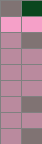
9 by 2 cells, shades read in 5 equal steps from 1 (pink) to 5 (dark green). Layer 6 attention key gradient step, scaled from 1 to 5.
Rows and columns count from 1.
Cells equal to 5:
1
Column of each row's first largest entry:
2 1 2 1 1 1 2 1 2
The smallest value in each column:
1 1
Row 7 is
2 3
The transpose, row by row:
3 1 2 2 2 2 2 2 2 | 5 1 3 2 2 2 3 2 3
